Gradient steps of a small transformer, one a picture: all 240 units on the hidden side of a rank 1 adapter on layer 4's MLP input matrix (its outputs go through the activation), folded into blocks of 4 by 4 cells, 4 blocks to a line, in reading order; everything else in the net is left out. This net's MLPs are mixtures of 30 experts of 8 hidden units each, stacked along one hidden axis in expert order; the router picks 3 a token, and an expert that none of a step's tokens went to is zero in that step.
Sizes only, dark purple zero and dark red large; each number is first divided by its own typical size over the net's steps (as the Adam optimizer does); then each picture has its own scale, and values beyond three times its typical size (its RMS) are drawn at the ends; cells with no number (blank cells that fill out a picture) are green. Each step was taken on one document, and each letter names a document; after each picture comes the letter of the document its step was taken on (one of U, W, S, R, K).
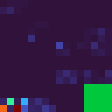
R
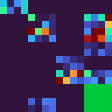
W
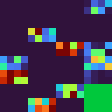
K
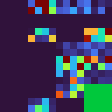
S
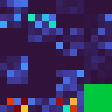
R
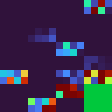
K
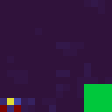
R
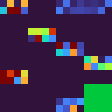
K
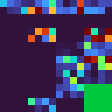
S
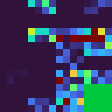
W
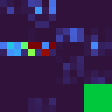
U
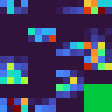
R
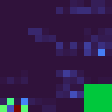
R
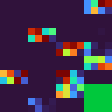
K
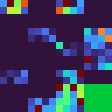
S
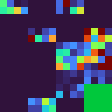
S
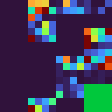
S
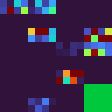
W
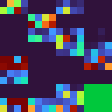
K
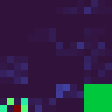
R
